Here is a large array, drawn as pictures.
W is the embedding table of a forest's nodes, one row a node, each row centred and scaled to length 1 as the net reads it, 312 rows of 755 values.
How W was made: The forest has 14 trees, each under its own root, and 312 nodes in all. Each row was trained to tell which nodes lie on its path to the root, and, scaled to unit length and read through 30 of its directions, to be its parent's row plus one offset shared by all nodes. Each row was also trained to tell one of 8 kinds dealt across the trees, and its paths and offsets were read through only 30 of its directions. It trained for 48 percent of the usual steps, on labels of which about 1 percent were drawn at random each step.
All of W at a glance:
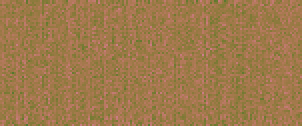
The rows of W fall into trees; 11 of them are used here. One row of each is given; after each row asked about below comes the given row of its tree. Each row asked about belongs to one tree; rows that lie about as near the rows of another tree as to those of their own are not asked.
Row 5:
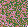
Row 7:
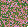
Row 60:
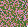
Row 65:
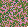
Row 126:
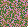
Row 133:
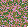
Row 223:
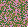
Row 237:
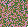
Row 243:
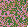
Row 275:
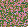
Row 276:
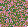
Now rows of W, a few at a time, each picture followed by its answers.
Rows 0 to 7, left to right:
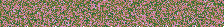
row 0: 5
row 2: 237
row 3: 276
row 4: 237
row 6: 60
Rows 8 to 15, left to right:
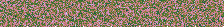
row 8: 133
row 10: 60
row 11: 243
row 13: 223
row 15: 276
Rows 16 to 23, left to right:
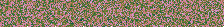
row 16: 126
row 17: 133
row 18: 275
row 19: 7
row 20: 243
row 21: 126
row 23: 65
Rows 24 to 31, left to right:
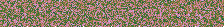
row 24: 223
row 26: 243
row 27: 126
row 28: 60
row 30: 243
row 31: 133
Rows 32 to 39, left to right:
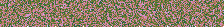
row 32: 237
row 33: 237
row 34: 60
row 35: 133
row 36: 60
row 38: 65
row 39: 237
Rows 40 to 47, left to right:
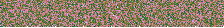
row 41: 237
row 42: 60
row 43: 126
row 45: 126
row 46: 126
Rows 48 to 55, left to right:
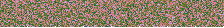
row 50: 126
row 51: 5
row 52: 276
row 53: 243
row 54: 223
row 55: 237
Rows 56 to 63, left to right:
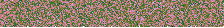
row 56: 223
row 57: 237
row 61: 126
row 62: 237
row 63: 223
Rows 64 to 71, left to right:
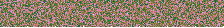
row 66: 60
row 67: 133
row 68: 237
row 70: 126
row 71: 126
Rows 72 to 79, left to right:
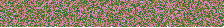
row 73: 126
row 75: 65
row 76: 276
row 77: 60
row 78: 133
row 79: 126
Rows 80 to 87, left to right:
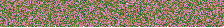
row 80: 276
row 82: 237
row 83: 237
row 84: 276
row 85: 126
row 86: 243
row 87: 276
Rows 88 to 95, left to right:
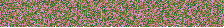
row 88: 275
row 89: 60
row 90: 237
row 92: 237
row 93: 133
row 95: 223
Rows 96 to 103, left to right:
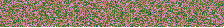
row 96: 276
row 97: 243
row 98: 126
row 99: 275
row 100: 7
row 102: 243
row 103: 5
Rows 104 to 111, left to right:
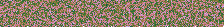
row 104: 65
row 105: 237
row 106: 5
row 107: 223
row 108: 126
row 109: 5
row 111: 60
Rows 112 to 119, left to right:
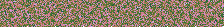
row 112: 7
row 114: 5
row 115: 237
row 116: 5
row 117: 237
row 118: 126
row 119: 133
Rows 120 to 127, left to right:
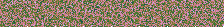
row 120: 276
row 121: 60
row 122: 276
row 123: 276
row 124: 133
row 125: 7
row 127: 60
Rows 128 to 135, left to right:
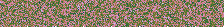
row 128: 60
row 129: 5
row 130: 126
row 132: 223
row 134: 7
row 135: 7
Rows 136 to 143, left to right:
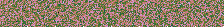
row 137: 60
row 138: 7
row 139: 126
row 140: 276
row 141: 5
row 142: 5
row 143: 237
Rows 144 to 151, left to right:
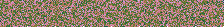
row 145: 65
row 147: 276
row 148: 276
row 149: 5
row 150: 7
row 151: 133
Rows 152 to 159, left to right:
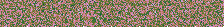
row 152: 60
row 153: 237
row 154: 7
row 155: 243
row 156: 5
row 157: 60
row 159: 223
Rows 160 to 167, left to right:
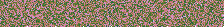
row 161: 133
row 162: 65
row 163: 5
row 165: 7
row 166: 60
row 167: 237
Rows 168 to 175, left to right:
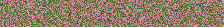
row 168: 5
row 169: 133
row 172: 5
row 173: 60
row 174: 276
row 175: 276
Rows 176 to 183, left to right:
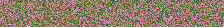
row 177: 133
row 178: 276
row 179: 7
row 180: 237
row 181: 133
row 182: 60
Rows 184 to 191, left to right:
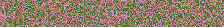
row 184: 5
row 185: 126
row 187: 5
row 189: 65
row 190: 126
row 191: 237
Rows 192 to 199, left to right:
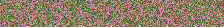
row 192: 275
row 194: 237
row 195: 243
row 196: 60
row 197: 276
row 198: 5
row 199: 237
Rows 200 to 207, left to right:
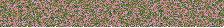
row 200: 126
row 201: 7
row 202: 5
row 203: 5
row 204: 5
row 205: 126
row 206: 60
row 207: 60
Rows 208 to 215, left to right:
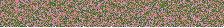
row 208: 5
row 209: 237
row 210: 243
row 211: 65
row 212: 7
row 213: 237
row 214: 223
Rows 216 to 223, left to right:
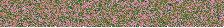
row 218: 243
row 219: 60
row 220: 126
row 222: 65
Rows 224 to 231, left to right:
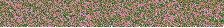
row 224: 7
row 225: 7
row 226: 237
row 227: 60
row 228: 133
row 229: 223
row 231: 5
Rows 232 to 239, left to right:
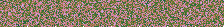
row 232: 60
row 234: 126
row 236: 5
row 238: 7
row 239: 60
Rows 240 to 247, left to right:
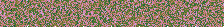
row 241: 5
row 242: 126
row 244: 126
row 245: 7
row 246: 7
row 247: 133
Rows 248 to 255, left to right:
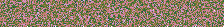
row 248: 275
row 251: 126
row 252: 65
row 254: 5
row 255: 60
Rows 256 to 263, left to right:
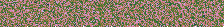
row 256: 5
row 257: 5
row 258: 60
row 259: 237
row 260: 126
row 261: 7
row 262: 126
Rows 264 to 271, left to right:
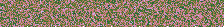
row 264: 65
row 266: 223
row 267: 60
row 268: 126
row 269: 133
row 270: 237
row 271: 237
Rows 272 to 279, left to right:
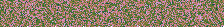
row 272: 126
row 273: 133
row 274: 65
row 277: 126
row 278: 276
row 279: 60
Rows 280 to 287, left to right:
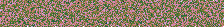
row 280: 60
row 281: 5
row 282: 65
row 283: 276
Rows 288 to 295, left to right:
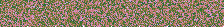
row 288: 237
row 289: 60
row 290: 60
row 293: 223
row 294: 5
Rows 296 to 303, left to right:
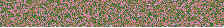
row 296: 5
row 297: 223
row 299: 5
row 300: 7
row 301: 237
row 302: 126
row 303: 223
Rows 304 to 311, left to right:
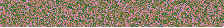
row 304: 276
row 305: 5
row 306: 237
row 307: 7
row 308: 7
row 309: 133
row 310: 133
